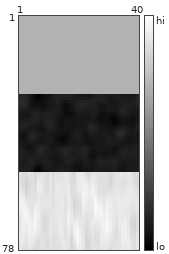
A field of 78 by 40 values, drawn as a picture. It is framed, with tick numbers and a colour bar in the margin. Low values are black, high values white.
It is made of 3 by 1 panels. Panel 1,1: high, flat. Panel 2,1: very low, blotchy, faint in contrast. Panel 3,1: very high, streaked downward, faint in contrast.
